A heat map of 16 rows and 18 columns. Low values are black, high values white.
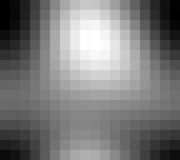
Ninth with the lowest average: top left. Average level on the scale: 50%. Ninth with the highest average: top middle. Stripes: none. Lone odd cells: none.
